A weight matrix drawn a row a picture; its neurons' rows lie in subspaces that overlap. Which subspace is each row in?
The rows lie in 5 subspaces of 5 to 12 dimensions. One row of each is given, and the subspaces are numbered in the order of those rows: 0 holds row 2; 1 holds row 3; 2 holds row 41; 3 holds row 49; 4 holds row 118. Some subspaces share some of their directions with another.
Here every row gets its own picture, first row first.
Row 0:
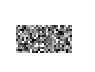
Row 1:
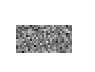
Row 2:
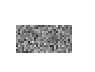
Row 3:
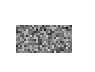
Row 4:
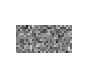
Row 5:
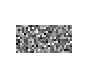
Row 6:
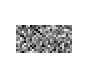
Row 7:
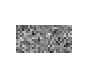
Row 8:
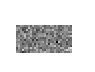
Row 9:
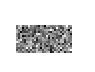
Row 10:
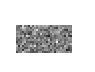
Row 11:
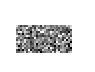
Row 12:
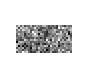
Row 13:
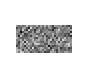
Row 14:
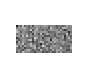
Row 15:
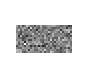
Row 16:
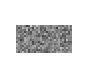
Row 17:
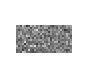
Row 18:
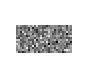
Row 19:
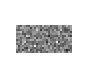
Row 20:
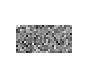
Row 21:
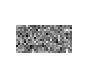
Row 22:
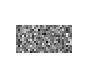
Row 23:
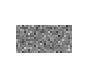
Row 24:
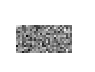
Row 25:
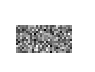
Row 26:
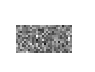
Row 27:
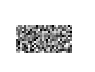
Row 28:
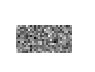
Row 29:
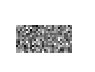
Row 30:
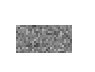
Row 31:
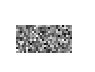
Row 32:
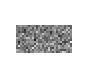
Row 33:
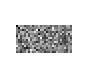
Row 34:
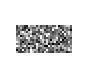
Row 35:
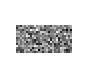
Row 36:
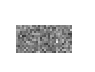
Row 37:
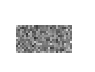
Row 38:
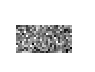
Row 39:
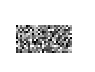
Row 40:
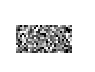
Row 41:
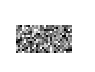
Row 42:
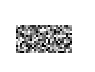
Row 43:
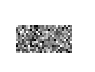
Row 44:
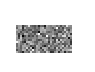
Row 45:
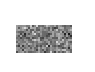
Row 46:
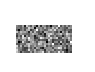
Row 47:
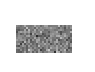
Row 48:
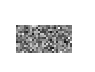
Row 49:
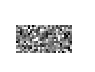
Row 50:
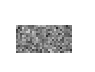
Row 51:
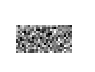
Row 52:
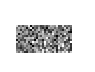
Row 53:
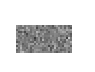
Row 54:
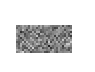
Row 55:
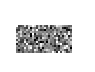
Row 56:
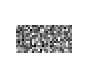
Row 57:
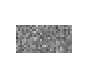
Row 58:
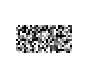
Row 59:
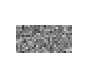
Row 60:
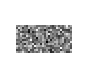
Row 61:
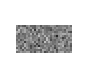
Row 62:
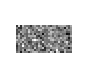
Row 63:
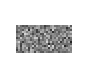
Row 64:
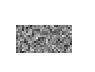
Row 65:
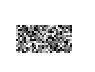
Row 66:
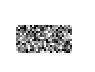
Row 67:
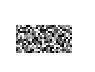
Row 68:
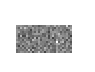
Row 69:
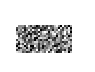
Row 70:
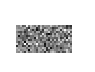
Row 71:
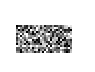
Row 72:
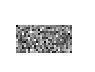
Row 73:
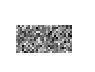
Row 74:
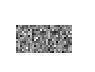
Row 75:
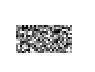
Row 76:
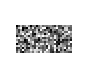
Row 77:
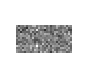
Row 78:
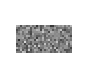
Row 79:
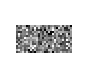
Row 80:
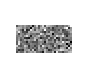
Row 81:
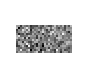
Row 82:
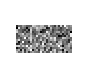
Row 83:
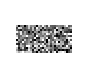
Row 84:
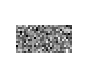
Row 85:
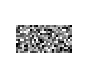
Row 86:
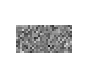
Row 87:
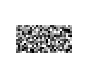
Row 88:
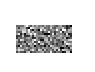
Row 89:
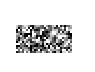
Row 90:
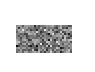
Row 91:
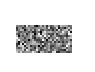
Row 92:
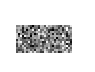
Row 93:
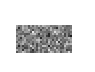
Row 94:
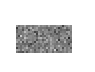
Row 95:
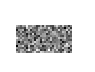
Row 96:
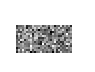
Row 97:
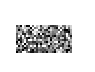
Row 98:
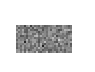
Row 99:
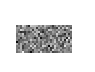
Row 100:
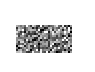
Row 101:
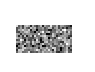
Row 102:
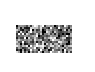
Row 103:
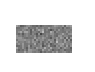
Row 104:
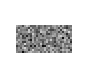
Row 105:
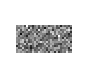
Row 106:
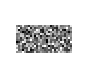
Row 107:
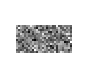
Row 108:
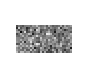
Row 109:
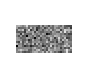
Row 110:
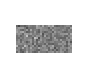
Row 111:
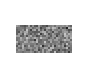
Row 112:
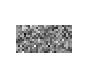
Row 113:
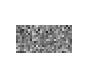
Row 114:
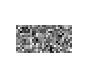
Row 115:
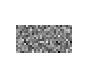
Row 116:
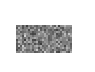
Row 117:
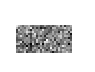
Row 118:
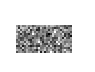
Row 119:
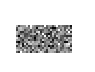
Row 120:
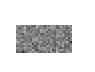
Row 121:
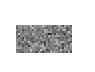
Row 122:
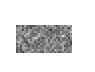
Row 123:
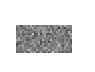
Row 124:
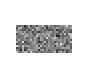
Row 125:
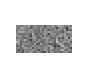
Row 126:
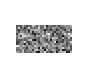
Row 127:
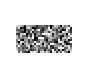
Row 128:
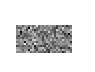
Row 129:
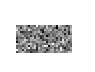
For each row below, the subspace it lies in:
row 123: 0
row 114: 2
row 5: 1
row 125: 3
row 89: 0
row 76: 1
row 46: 1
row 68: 2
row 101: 1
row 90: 3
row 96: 1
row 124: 0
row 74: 3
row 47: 0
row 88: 1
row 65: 0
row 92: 1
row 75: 3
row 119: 0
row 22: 1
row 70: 0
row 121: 0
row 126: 2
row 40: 1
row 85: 1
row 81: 0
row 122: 1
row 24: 0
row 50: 2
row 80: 1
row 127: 1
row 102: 0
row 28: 1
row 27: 3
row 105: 3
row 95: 0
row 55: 3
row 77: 3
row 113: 3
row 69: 3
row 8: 4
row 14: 3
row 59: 2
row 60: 2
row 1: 2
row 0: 0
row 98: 0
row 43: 3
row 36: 2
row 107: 0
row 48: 0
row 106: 1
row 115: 3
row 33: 1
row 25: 3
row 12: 0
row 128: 4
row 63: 1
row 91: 0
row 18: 1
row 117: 0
